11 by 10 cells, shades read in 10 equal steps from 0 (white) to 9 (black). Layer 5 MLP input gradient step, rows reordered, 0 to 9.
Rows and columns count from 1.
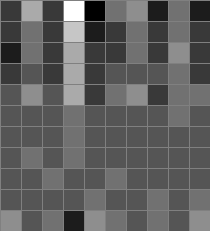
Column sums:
69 58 68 46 71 64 60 69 59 67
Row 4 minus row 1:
0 3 0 3 -2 1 2 -2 0 -1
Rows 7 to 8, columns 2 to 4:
6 6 5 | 5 6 5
